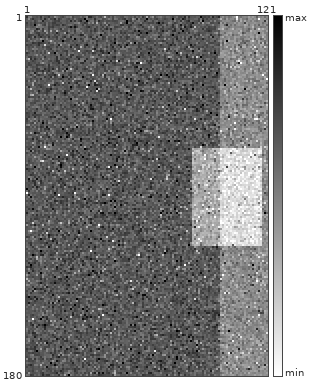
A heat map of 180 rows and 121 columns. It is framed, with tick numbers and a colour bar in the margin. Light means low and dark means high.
Seam: vertical, 80% of the way across, the left part higher. Histogram: skewed, a long tail of low values. Odd patch: lower, in the middle right. Stripes: none. Ninth with the lowest average: middle right.
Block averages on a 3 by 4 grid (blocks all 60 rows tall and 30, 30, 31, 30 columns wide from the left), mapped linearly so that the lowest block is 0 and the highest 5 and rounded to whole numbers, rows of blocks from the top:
5 5 5 3 | 5 5 4 0 | 5 5 5 3
